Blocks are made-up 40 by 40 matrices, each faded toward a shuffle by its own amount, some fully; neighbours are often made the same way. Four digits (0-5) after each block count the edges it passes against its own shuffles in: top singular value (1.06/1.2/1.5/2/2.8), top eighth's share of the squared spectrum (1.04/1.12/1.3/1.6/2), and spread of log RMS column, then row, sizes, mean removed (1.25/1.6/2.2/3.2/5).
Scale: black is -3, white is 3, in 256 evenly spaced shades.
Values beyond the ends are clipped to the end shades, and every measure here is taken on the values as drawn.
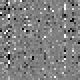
2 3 2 1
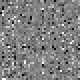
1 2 2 0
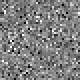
1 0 0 0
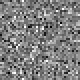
2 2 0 1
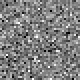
0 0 0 0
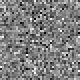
0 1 2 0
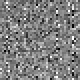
1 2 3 0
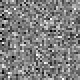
1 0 1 0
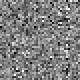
1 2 2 0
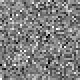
0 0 0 0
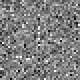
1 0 1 0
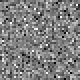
0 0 0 0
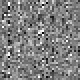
2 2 3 0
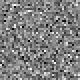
0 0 0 0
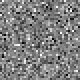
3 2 0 0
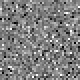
0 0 0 0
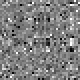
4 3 1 2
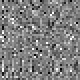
3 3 2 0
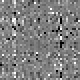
4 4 2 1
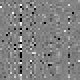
4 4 2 1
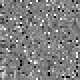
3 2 1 0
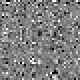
3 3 2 2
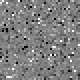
0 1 0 0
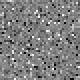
0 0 0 0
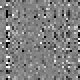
4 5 3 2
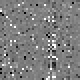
3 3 2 0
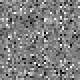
3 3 2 1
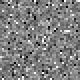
0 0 0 0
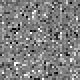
2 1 0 1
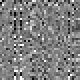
4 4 3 2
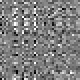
4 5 3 3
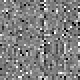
3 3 2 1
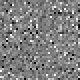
3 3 1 0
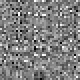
4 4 2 2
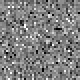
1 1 0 0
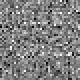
3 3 1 2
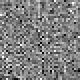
3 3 2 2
